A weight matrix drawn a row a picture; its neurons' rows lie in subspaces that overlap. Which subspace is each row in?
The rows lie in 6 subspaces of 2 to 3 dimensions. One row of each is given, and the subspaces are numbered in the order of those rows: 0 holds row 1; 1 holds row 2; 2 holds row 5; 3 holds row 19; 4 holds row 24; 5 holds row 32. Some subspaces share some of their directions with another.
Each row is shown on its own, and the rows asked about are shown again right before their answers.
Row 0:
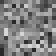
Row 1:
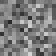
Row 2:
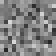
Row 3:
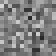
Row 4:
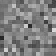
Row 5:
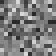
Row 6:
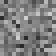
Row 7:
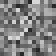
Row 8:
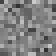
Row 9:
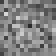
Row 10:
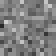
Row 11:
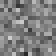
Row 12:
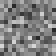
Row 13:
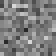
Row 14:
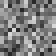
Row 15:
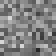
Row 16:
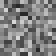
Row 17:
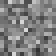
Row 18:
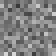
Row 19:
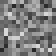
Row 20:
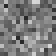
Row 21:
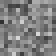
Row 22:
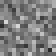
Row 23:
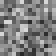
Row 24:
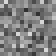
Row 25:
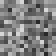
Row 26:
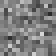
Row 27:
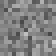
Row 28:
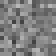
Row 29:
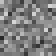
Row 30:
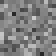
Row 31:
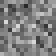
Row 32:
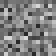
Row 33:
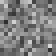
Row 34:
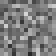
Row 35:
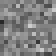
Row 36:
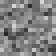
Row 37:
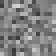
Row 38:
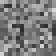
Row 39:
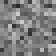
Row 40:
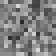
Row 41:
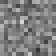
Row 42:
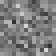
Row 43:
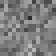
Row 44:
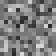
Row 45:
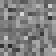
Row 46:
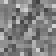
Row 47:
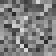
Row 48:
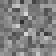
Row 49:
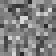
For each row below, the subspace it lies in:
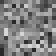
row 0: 3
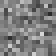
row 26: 5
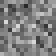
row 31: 4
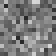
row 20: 0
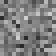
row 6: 0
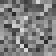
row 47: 3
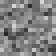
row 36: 3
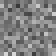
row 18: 5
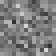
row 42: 0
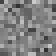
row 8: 0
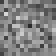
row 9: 3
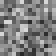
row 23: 0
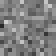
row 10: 0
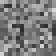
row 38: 3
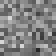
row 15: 4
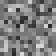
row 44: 4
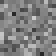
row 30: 2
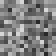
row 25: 0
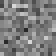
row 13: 2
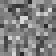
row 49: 4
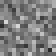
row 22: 4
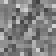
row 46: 1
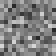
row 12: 1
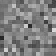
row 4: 1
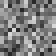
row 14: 2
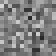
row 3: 4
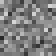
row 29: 2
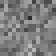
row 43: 2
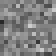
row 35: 3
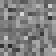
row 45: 5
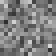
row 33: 2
